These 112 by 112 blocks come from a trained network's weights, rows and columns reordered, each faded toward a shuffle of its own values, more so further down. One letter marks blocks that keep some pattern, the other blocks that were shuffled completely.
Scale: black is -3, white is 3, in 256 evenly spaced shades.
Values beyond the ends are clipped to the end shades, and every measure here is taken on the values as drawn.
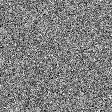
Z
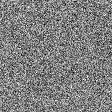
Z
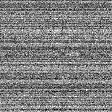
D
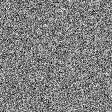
Z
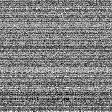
D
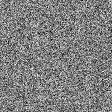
Z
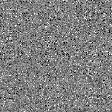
D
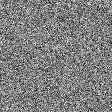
Z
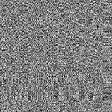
D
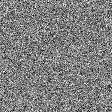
Z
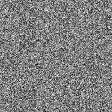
D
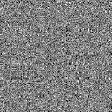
D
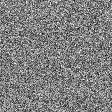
Z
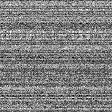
D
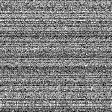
D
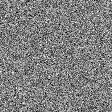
Z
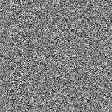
D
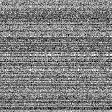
D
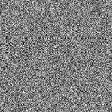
D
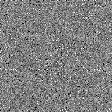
D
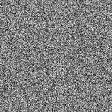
D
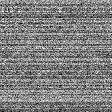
D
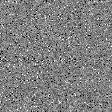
D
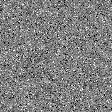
Z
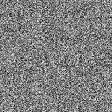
D
